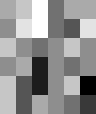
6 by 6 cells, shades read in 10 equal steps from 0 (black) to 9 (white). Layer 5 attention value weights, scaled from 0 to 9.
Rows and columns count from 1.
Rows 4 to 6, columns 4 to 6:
5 4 5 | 5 7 0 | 5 4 2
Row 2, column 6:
8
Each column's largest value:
7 8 9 5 7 8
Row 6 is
7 3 6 5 4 2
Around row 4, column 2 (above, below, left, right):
5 3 5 1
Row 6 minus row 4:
2 -3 5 0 0 -3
